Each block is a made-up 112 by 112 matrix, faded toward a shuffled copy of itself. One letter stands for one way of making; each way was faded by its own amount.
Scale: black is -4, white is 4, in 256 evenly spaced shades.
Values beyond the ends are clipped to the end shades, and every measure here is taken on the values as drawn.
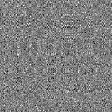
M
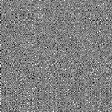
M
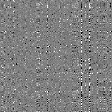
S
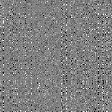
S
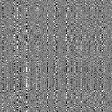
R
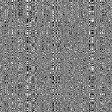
R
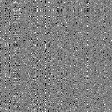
S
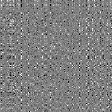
S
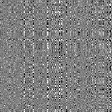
R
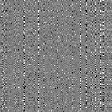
R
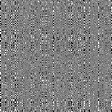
R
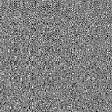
M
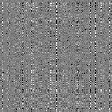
R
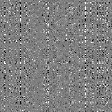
S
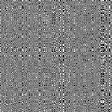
R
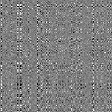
R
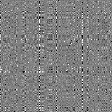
R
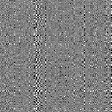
R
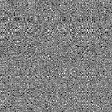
M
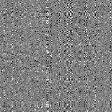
S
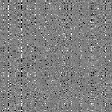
S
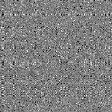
M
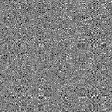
M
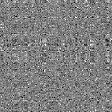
M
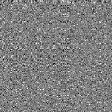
M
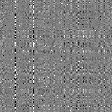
R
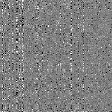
S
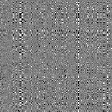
R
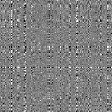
R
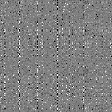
S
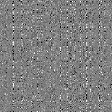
S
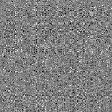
M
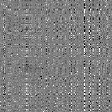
R
